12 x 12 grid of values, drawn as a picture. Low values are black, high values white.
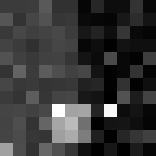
On average the colour sits 20% of the way up the scale. In the bottom middle lies a patch that is higher than the rest. The ninth with the highest average is the bottom middle. A vertical seam about 50% of the way across splits the table, and the left part is higher.
